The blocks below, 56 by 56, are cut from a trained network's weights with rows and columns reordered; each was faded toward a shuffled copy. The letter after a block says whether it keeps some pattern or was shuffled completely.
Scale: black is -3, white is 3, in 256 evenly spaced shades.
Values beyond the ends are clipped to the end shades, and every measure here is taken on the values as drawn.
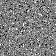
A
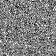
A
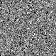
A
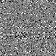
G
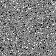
A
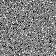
A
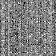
G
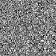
G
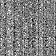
G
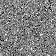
A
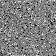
A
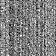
G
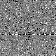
G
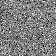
A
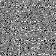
G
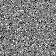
A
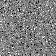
A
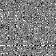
G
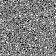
A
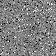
A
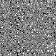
G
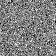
A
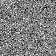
A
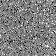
A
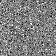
A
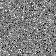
A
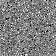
A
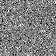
A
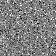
A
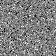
A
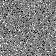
A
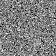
A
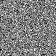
A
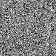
A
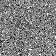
A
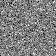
A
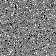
A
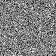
A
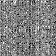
G
